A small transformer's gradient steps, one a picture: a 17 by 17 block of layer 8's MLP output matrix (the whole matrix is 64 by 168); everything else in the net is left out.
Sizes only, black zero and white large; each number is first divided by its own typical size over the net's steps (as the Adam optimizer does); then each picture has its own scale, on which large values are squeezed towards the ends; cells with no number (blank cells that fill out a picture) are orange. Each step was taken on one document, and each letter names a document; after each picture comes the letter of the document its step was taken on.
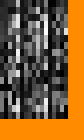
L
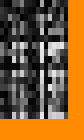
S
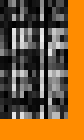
S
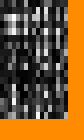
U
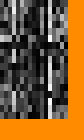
S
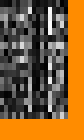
S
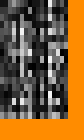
S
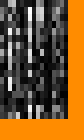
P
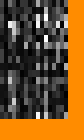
U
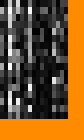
P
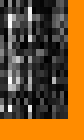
P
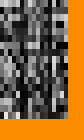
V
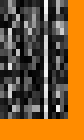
L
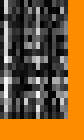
V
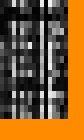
S
